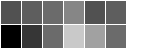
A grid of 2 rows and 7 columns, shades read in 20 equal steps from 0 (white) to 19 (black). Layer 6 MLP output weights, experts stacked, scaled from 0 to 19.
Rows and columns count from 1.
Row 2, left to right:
19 15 11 4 7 11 0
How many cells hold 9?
1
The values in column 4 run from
4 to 9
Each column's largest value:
19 15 11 9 13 12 0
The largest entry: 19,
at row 2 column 1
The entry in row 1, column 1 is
13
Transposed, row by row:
13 19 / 12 15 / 11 11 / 9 4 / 13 7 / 12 11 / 0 0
